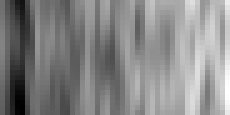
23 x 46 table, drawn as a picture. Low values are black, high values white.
Slope: up to the right. Histogram: bell-shaped. Lone odd cells: none. Grain: streaks running down. Average level on the scale: 50%.
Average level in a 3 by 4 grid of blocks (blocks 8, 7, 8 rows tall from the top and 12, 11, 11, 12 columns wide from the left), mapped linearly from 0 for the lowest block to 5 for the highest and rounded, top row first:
1 2 3 5 / 1 1 3 5 / 0 2 3 5
